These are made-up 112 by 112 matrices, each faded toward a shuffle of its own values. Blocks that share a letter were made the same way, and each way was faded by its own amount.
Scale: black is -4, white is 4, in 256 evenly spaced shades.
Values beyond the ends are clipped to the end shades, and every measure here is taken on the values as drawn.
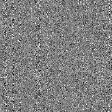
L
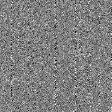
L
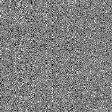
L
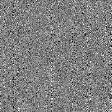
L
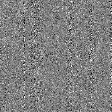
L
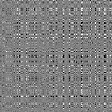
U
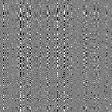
U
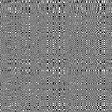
U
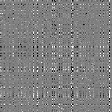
U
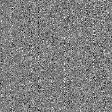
L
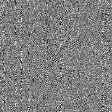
L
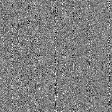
L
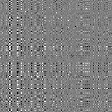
U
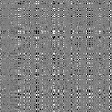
U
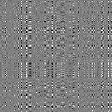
U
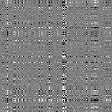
U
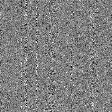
L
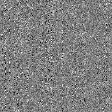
L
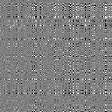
U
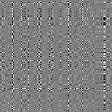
U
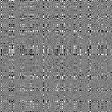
U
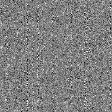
L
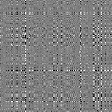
U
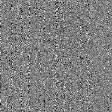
L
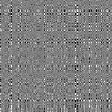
U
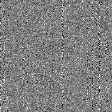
L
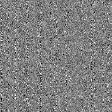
L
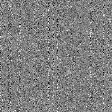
L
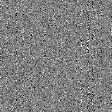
L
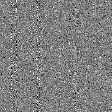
L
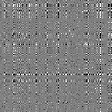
U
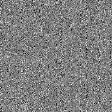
L
